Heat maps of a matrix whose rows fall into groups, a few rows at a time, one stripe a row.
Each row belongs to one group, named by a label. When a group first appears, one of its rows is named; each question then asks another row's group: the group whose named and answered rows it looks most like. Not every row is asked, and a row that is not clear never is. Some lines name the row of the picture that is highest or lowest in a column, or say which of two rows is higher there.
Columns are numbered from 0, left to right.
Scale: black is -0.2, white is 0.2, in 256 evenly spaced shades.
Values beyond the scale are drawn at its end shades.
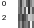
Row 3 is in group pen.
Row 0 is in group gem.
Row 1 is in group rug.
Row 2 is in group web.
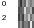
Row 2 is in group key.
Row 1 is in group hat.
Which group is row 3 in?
pen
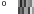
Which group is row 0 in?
web
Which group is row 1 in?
pen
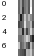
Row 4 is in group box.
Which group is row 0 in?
pen
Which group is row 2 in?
hat
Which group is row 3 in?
hat
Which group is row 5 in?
hat
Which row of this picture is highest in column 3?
3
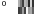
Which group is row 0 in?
pen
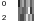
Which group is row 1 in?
key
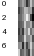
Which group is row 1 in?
hat
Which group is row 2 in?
hat
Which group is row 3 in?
hat
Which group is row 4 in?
key
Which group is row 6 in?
box
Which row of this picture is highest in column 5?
4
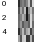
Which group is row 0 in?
key
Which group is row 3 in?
pen
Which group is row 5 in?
gem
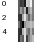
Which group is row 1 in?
box
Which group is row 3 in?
web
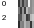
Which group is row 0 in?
key
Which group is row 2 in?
gem
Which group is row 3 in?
key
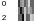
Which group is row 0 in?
key
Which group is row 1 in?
hat
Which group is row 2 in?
box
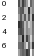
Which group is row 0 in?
key
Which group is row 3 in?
hat
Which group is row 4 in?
hat
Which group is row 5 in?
box
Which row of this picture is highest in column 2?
2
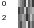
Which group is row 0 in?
rug
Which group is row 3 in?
rug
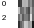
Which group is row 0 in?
hat
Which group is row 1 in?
gem
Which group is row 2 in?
pen
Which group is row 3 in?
hat
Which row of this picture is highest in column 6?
2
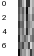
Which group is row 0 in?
gem
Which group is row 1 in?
box
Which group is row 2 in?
box
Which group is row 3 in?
box
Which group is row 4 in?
box
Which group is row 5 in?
key
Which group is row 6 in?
pen
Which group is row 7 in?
key
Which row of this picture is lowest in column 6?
7
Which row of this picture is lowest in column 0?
7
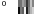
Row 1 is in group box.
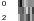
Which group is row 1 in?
rug
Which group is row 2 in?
gem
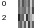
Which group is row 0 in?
pen
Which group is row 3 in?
rug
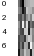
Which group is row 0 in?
web
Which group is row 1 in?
web
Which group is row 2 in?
web
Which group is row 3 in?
rug
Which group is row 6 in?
pen
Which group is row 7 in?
key
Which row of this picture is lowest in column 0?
7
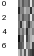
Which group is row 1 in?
key
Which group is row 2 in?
pen
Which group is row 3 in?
gem
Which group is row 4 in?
box
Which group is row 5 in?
box
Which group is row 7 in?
rug
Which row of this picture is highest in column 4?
7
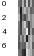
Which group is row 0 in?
rug
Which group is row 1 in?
hat
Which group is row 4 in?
rug
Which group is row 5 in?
box
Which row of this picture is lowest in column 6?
1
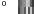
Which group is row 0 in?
hat
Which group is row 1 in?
rug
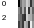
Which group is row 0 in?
key
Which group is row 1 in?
rug
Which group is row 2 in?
web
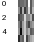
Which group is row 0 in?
key
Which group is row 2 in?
hat
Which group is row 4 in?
hat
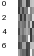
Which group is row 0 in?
gem
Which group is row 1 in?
key
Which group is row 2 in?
web
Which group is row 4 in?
key
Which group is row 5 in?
key
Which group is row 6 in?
gem
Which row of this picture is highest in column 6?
7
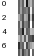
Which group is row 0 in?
box
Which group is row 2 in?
pen
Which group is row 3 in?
pen
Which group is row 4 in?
box
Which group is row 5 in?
rug
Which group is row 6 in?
box
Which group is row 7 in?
pen
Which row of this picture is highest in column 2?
5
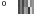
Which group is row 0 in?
key
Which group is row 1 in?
pen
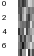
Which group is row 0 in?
web
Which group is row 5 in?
web
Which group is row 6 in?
web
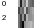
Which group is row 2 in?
web
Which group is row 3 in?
web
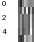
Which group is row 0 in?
hat
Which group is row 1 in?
rug
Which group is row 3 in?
pen
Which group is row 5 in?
hat
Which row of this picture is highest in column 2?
1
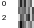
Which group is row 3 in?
web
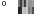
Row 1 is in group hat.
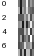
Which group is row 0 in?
rug
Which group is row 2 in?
key
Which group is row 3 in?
box
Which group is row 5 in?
pen
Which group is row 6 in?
hat
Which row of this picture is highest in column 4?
0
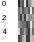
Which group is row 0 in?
box
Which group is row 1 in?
pen
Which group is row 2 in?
web
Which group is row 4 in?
gem
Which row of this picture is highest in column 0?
4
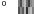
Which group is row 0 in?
gem
